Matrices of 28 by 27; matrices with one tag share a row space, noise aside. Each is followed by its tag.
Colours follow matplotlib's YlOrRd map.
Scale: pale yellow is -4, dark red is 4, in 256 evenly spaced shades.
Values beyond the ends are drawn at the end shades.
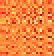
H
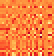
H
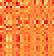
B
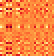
B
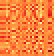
H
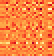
H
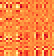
B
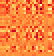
H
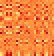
B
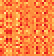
B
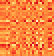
H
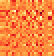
H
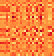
H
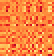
H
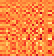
H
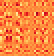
B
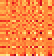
H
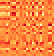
H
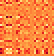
B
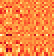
B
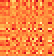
H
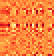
H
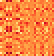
B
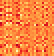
B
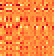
B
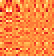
B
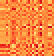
H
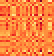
H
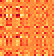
B
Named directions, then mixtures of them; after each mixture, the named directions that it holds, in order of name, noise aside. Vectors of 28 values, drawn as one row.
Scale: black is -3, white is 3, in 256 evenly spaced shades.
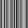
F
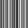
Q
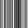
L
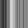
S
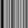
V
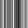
L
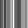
L, S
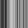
S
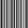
F, V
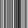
L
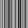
L, Q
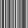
F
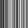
Q, S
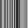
L, Q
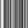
V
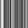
V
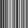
Q, S
